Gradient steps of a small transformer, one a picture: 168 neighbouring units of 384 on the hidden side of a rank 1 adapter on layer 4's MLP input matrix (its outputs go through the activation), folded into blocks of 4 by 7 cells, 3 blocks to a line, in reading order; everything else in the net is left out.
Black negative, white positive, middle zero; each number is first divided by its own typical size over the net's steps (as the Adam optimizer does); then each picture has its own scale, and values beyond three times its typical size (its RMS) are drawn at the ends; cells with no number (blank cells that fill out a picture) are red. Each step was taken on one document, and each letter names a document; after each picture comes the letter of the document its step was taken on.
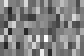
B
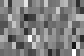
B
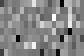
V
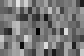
B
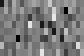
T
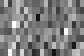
B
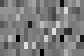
T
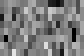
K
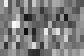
B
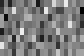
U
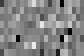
V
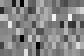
U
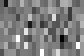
T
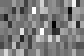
U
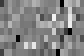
V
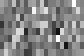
U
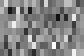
B
